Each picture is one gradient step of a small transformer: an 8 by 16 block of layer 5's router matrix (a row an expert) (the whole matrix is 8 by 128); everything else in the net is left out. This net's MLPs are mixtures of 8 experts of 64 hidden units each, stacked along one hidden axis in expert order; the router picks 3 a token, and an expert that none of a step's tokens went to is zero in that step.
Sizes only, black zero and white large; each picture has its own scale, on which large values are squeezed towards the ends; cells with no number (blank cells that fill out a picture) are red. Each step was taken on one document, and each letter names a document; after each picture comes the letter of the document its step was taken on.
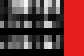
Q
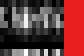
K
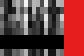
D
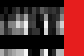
D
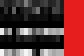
K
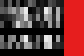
Q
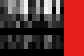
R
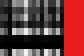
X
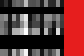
X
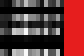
X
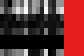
D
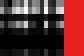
D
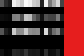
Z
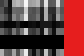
X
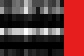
K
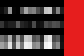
R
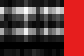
K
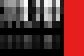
R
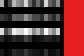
Z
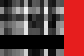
D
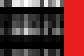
Z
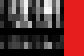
Q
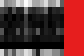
K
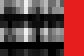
K
